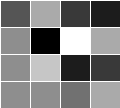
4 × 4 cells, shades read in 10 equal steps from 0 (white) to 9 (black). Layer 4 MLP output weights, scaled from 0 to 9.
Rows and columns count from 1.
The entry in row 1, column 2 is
3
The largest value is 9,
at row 2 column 2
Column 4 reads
8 3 7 3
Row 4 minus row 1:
-2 1 -2 -5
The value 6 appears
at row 1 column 1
